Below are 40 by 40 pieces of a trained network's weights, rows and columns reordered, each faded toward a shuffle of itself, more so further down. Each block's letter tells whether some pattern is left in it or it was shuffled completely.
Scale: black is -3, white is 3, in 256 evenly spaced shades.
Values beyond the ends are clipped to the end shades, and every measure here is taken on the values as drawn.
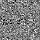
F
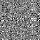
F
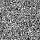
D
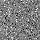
D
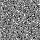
D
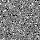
D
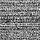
F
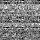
F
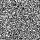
D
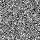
D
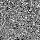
D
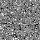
D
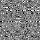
F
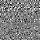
F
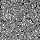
D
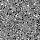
D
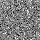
D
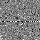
F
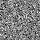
D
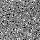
D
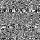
F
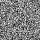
D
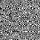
F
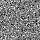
D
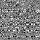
F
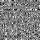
F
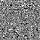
F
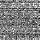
F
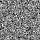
D
